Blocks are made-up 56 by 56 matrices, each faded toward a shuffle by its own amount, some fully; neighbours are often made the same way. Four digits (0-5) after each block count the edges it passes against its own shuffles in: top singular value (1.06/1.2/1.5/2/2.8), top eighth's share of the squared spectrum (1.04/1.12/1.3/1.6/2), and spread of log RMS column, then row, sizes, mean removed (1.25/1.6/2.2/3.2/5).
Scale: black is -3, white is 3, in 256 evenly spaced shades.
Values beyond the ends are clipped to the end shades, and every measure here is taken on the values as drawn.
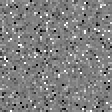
1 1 0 0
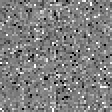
2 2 0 0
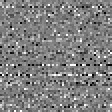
2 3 0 3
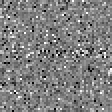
2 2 0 2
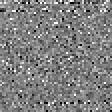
3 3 0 2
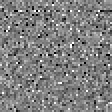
2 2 0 1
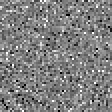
1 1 0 1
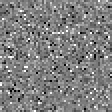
2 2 0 1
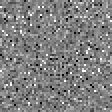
1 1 0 1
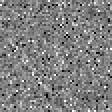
0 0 0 0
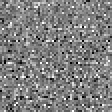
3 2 0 2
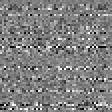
4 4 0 4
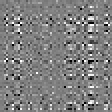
5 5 4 4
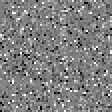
1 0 0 0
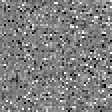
3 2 1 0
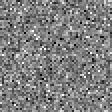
0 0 0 0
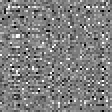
4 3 2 1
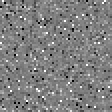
0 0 0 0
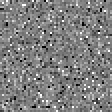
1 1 0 0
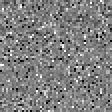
1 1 0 0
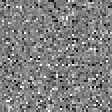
3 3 1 2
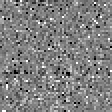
2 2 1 0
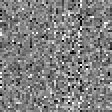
1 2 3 0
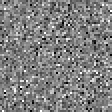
0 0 0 0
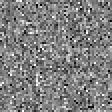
0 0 1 0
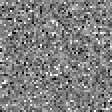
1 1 0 1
